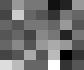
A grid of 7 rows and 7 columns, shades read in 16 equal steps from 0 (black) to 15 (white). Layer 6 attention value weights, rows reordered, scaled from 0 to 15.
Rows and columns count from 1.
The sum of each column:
43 56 45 47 53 32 40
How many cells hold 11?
2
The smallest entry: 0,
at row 6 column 6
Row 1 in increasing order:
1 2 5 7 7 9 9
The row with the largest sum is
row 7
